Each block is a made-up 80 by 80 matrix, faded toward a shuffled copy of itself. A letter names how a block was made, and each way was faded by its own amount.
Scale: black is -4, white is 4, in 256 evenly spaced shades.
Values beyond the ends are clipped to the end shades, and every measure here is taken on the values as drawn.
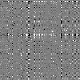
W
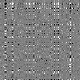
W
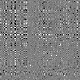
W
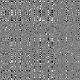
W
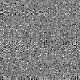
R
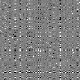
W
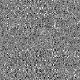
R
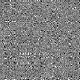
R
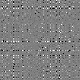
W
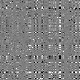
W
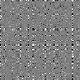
W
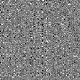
R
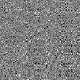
R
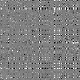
W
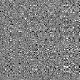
R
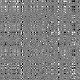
W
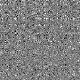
R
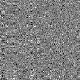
R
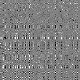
W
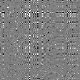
W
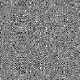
R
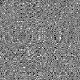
R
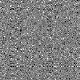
R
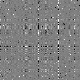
W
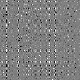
W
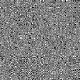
R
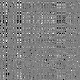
W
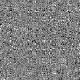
R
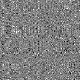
R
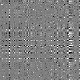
W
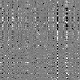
W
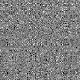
R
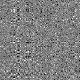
R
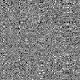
R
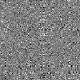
R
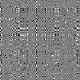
W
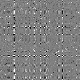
W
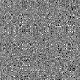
R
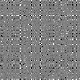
W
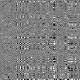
W
